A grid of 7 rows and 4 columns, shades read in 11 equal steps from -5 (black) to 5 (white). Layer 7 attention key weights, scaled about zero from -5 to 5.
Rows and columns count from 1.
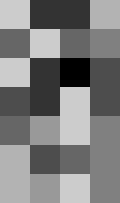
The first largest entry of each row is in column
1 2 1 3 3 1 3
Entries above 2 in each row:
1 1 1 1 1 0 1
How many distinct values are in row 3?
4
